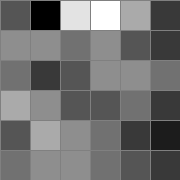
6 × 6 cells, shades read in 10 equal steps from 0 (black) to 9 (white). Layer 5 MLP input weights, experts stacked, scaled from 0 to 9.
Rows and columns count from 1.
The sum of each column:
25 23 28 30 23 13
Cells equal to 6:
3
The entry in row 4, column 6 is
2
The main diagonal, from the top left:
3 5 3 3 2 2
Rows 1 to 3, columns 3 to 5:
8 9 6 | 4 5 3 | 3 5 5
